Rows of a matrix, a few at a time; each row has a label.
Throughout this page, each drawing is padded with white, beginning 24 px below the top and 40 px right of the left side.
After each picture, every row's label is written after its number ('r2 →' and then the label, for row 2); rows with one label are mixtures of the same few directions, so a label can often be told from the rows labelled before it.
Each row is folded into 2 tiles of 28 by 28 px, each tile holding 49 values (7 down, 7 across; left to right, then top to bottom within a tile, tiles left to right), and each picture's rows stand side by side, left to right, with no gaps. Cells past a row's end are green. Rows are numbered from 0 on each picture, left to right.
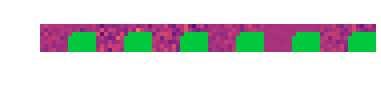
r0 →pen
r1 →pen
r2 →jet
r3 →jet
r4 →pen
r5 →jet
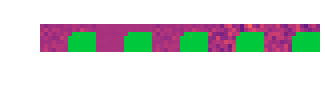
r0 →pen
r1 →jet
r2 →pen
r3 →jet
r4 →jet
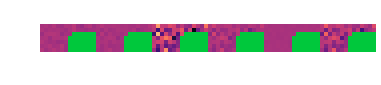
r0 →jet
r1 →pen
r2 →pen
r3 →pen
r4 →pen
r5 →pen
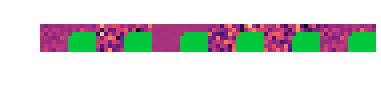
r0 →pen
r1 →pen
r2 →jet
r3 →jet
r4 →jet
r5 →pen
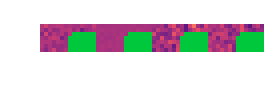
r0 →pen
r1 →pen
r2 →jet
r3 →jet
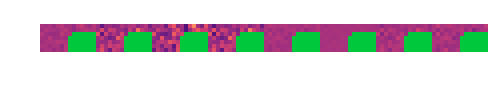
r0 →jet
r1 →pen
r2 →jet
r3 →pen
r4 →pen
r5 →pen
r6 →pen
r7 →pen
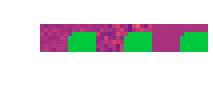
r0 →pen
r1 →jet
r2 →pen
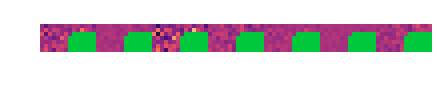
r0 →pen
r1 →jet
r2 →pen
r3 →jet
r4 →pen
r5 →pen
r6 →jet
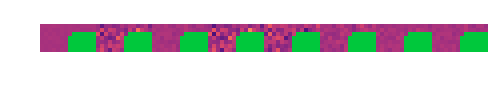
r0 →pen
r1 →pen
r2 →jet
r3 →pen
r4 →pen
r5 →jet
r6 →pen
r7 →jet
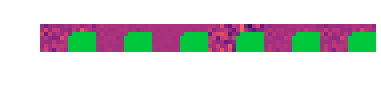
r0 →pen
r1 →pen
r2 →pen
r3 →jet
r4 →pen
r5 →pen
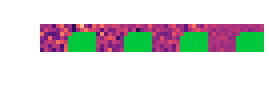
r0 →jet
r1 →pen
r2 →jet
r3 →pen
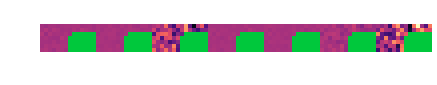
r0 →pen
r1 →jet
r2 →jet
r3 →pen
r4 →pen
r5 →jet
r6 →jet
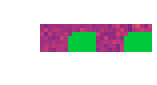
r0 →pen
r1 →jet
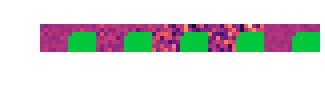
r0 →pen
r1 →pen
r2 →jet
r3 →jet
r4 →jet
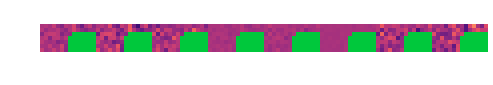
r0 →jet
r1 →jet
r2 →pen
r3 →jet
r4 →pen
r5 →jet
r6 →pen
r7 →jet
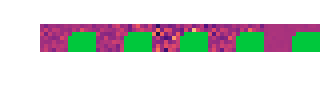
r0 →pen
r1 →jet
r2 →pen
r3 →pen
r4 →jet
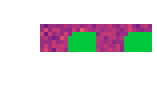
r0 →pen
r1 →jet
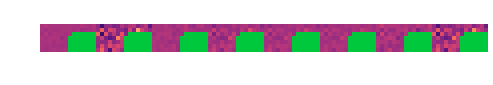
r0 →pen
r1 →pen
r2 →jet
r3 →pen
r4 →pen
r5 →pen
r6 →pen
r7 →pen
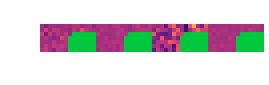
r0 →pen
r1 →jet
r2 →jet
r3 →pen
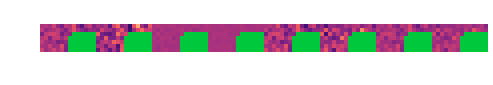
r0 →jet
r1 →jet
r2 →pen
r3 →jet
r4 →jet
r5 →pen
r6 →jet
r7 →pen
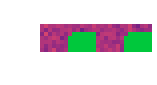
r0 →pen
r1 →jet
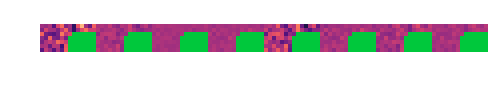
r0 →jet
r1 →jet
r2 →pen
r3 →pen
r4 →jet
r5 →pen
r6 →jet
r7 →jet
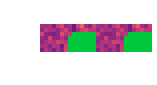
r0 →jet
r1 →jet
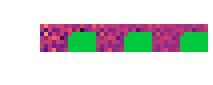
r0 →pen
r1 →pen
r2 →pen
